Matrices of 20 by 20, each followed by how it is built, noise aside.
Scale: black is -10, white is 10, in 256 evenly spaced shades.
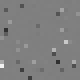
sparse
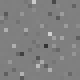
sparse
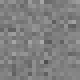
low rank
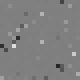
sparse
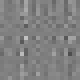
low rank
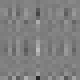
low rank
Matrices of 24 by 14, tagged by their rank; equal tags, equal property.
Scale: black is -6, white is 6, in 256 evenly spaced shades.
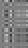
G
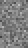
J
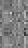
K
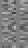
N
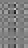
G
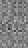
K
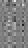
N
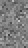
J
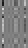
G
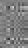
N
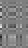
G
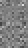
K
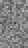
J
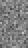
J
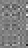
N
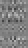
K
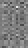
K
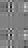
G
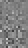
K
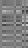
G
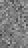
J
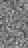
J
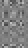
N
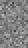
J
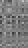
N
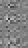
K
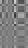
G
